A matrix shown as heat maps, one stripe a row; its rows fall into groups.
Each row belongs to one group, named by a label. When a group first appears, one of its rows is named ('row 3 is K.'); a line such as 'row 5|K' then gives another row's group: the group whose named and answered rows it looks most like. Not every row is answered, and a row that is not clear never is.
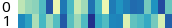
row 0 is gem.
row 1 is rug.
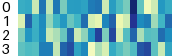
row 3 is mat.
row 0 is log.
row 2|log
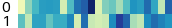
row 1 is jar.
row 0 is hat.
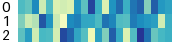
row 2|mat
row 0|gem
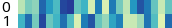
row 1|rug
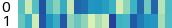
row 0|hat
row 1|mat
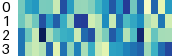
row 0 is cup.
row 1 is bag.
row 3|gem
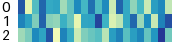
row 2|gem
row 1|log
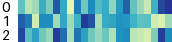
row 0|bag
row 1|rug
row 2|bag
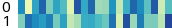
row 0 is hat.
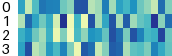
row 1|cup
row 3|rug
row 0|bag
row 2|gem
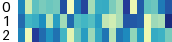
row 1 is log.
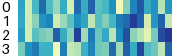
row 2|bag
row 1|gem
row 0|hat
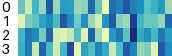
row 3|log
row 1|mat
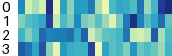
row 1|gem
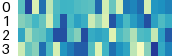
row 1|mat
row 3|jar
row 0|log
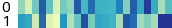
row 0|hat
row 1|log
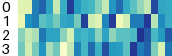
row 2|hat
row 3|hat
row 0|jar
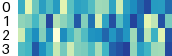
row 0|hat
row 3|cup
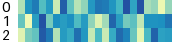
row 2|jar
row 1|jar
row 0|cup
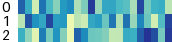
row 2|hat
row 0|rug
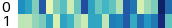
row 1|gem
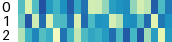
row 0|jar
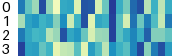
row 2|mat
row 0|rug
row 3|gem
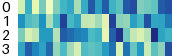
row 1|mat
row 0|log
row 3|cup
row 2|jar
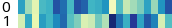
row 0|bag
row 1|mat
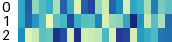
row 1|log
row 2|bag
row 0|rug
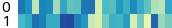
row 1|jar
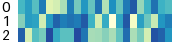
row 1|bag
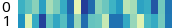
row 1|jar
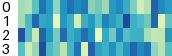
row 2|rug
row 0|jar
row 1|cup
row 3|hat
